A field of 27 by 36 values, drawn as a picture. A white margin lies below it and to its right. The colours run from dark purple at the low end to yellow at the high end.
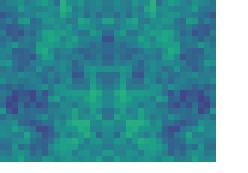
No seam splits the table. The texture is blotchy. It is mirror symmetric from left to right. The bottom middle is the ninth with the highest average.
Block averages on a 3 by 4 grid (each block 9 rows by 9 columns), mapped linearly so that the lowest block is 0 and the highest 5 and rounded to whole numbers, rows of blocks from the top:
2 3 3 2
0 3 3 0
1 5 5 1
